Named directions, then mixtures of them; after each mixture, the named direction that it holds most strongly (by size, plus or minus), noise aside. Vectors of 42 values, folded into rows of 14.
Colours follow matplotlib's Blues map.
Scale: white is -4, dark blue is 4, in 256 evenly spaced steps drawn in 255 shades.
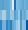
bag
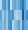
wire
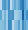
wire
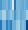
bag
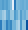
bag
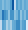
bag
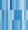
wire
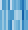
wire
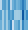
wire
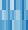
wire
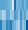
bag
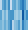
wire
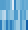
bag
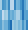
wire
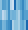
bag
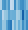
wire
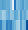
bag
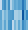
wire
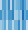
wire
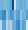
bag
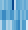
bag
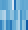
bag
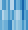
wire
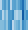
wire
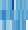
bag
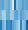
bag
